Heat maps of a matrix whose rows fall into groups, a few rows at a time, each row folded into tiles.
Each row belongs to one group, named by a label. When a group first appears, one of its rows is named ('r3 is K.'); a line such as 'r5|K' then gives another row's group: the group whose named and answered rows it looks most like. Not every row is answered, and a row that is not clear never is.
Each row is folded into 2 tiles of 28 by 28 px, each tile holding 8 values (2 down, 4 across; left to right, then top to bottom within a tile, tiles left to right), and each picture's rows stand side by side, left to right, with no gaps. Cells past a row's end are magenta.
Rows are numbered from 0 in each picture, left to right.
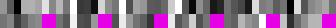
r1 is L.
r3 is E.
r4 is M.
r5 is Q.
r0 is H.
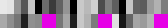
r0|E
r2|Q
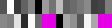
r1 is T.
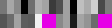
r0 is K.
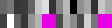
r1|H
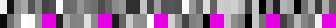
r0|T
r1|T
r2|M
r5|M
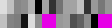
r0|E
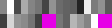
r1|M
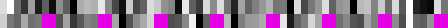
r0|E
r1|H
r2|Q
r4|Q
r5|Q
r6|H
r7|L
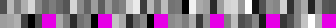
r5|T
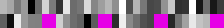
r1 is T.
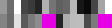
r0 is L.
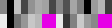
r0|Q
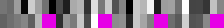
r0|K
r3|L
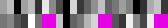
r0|H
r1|Q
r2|K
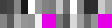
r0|M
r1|L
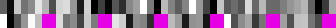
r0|Q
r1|E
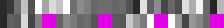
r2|M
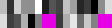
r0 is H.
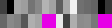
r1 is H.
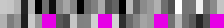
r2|Q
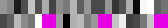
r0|M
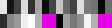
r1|T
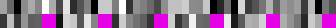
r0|H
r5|E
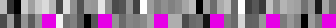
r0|H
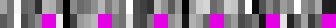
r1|Q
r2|L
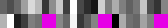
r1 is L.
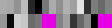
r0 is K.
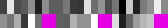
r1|M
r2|Q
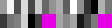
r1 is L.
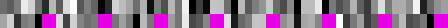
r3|L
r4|Q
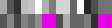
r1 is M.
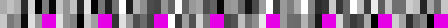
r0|E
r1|E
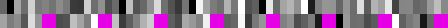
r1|M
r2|Q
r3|M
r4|L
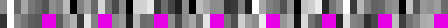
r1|H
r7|Q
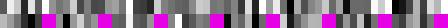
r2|L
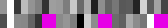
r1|E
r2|M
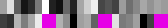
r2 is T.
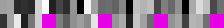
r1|M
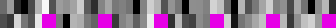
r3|H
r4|Q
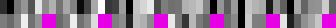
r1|K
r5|Q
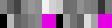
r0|H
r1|T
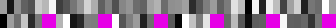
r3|K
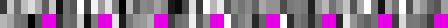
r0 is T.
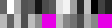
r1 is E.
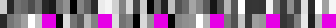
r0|T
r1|H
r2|E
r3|T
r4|L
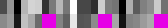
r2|Q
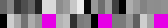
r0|H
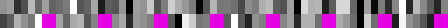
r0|M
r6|E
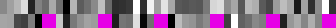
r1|Q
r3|H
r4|T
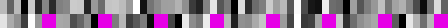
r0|E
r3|K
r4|Q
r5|L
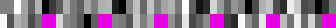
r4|K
